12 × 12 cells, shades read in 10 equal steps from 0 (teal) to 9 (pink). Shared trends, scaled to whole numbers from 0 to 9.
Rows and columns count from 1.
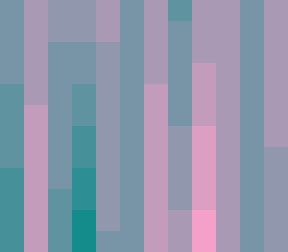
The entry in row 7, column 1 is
3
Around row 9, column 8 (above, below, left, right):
5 5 7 8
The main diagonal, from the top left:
4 6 4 4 5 4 7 5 8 6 4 5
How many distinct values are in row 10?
8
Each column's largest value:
4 7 5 5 6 4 7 6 9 6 4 6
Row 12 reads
2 7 3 0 4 4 7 6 9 6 4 5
